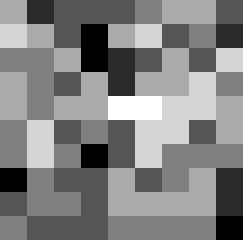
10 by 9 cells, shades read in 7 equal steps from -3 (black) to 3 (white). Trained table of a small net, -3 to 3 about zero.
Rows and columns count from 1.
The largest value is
3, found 2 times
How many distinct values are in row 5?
4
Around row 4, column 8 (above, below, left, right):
-1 2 1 0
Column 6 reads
0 2 -1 1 3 2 2 -1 1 0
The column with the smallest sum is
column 4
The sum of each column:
1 2 -4 -11 -1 9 7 5 -6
